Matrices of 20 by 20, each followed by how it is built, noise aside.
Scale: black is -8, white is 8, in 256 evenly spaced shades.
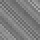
Toeplitz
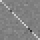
diagonal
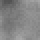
smooth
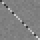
diagonal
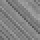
Toeplitz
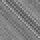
Toeplitz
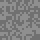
noise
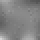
smooth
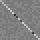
diagonal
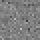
noise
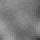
smooth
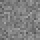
noise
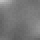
smooth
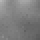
smooth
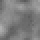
smooth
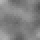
smooth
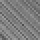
Toeplitz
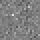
noise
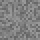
noise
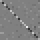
diagonal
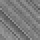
Toeplitz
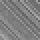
Toeplitz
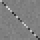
diagonal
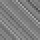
Toeplitz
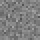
noise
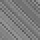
Toeplitz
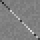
diagonal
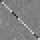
diagonal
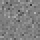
noise
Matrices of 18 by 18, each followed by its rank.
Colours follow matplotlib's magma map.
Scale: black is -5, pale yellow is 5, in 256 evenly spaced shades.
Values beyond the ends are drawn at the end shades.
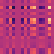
one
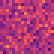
full rank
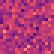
full rank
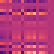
one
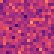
full rank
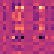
two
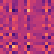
two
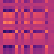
one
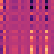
one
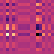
one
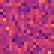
full rank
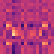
two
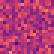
full rank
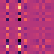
one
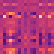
two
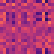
two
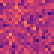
full rank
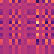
one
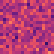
full rank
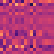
two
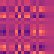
one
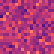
full rank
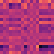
two
